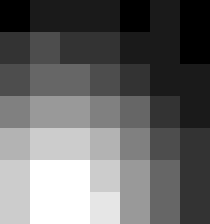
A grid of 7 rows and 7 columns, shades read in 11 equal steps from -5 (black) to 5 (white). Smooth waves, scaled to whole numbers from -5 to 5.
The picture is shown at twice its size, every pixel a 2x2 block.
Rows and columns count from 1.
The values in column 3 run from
-4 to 5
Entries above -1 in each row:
0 0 0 4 5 5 5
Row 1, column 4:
-4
